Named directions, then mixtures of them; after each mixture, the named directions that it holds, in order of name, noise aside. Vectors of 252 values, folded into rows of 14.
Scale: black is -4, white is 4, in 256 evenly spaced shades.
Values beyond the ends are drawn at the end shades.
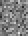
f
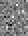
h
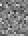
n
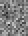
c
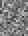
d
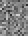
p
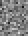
d, f, p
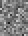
d, p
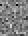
h, n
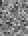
d, f, h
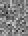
c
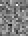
c, h, n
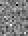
h, n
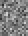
c, d, f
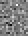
h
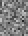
d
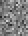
f, h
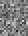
c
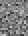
n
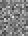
c, h, p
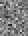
c, h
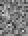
c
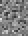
c, d, n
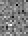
h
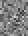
d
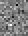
h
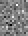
h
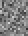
d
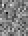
c, d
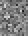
c, h, p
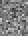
d, f, n
